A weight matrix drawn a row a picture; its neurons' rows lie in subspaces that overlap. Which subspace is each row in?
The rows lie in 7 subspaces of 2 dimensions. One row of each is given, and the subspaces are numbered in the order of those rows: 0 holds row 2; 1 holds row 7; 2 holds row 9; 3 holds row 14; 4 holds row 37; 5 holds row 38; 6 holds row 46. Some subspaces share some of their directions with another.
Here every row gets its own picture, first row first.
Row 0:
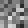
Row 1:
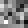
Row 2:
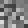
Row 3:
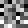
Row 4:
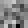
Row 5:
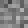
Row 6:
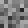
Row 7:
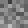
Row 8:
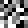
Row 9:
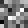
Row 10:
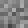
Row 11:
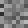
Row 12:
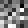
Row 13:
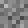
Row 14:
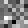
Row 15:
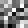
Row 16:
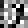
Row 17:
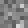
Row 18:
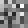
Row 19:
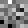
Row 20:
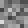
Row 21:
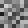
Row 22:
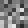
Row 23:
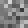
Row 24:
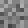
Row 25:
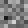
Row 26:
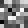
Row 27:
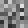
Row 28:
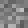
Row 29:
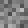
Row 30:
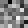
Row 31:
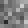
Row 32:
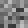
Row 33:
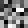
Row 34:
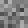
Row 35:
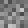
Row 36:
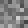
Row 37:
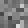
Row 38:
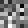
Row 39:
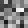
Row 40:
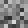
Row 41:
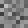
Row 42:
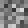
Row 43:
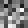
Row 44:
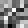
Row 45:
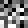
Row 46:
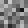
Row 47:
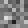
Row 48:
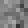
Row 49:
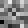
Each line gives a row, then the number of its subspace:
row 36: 0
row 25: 3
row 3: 1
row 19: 1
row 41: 1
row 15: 3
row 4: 4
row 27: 5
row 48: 4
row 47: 3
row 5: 0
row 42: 5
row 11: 1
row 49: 2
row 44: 3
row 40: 3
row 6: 2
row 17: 4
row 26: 2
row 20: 2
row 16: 5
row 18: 5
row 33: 6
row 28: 5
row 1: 6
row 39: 6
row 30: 0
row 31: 6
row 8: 4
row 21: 1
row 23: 0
